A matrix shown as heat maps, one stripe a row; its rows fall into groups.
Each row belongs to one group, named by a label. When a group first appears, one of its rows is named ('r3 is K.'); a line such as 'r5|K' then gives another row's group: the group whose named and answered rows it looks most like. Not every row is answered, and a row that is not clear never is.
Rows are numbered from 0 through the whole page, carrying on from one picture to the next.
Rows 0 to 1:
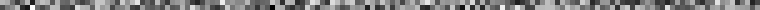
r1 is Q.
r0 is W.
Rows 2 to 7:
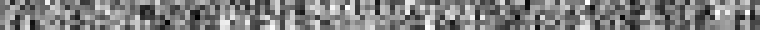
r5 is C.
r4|W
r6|W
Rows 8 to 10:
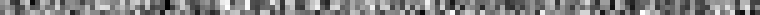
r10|C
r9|W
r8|W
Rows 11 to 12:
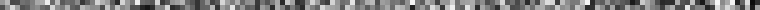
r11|W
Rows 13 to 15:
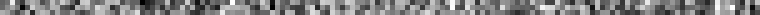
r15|W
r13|C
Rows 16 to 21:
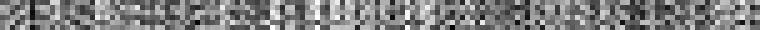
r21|W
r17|W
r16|Q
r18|W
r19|Q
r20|C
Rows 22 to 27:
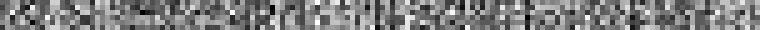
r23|Q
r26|W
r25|W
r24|C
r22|Q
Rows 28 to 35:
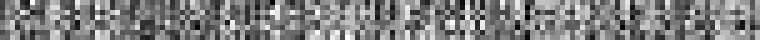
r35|Q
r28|Q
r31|Q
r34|Q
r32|C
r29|Q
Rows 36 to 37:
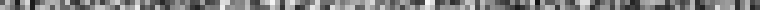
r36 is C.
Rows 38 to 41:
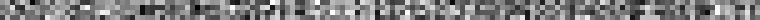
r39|C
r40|W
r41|C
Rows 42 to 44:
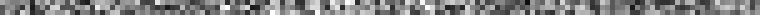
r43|Q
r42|W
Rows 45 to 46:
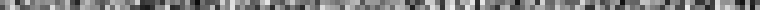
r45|C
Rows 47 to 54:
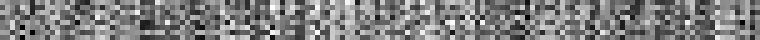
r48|C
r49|W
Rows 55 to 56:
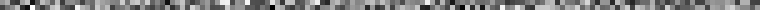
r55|W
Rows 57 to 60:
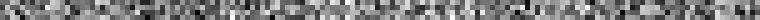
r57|Q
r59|C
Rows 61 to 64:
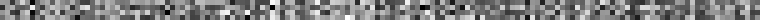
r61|W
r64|C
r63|W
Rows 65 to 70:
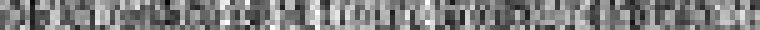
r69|Q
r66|W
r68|Q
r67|Q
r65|W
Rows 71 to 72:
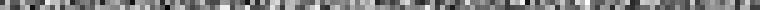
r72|W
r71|C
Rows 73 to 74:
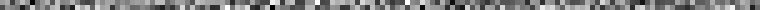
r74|Q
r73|W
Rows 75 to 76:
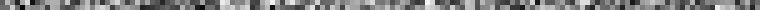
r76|Q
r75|C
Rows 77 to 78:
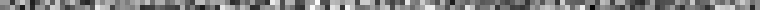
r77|W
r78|Q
